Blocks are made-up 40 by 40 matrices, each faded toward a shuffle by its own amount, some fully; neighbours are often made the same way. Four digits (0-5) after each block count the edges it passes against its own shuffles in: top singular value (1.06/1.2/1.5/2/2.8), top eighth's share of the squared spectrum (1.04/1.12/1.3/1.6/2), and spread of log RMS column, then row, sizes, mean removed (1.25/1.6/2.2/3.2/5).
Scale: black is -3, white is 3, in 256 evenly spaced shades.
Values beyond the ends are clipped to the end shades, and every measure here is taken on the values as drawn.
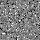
0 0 0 0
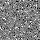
0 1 0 0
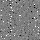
2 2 1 0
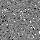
0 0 0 0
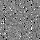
1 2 2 0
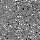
1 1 1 0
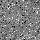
0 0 0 0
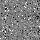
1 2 1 0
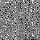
1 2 2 1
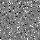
1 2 1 0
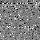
2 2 0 2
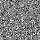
1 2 0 2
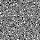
0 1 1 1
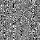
1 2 3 0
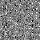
1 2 2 0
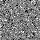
0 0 0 0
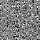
1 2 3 0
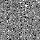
0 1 2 0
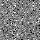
1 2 2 0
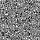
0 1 1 0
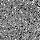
0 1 0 0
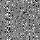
2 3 2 0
